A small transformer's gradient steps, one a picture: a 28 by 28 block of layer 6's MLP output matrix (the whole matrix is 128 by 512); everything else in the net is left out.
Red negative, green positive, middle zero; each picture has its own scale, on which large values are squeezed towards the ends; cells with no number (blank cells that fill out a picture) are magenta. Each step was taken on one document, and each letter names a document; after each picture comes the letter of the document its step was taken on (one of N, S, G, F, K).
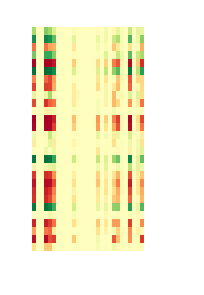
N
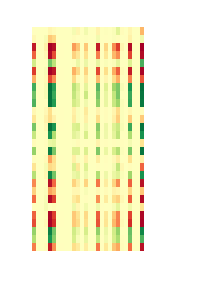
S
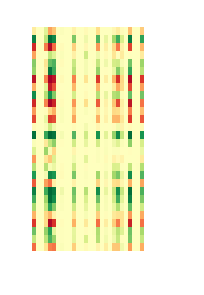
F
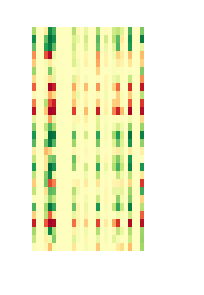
F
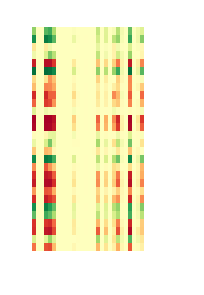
N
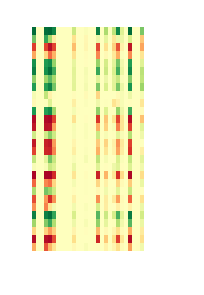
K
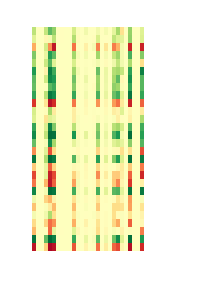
F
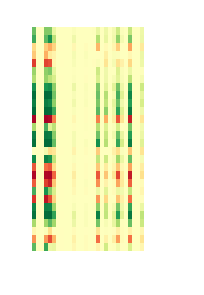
K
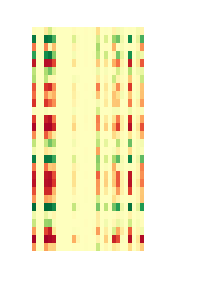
N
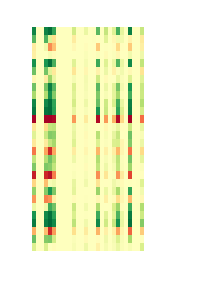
K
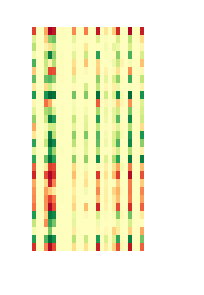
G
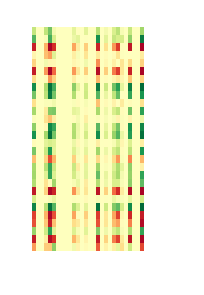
S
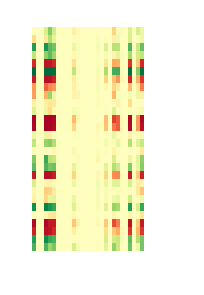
N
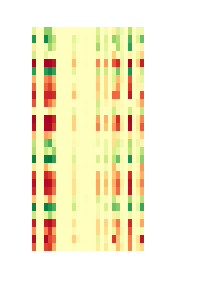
N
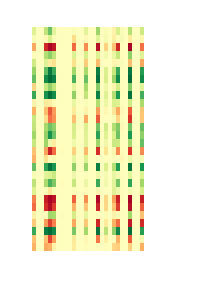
G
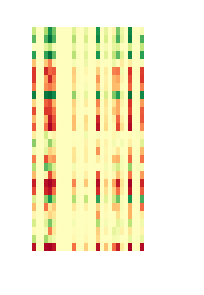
G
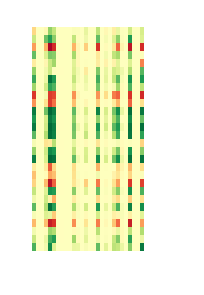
F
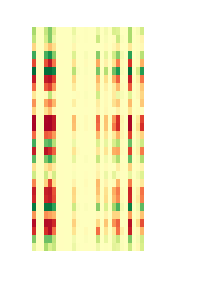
N
